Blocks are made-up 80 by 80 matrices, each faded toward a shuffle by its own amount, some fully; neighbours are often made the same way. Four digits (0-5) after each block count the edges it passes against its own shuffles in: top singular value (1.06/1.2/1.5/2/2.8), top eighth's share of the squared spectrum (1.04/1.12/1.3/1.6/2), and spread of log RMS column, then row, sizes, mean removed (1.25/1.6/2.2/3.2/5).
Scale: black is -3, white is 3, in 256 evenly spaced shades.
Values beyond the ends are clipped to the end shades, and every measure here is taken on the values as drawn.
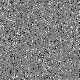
0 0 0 0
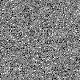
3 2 0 0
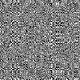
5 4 3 3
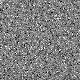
0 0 0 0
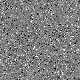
2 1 0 0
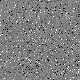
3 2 0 0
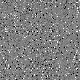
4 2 1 1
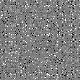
4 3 2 2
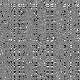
5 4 3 3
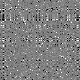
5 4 2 2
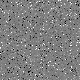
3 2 1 0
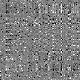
4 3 2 2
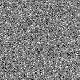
2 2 0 0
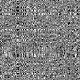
4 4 3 3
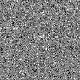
3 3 1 0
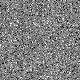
2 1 0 0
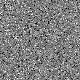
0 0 0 0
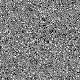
3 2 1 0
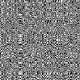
4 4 3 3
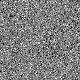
2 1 0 0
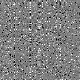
4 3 2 0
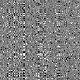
4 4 3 2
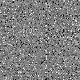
3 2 1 0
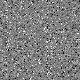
3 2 1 0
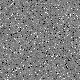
0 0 0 0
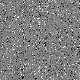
3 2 1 0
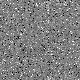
2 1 0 0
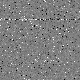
3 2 0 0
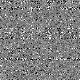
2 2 2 3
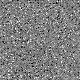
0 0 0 0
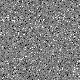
0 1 0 1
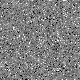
0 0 0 0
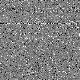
2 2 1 2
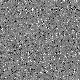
2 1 0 1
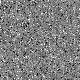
0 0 0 0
